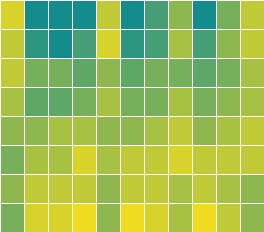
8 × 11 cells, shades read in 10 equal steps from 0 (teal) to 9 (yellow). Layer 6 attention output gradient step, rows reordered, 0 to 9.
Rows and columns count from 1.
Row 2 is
7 1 0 2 8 1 2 6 2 5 7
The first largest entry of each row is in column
1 5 1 1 8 4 2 4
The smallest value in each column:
4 0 0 0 5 0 2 4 0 4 5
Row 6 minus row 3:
-3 2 2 5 1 4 3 4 4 3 1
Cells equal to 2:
4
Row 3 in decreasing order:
7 6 5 4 4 4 4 4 3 3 3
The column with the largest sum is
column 11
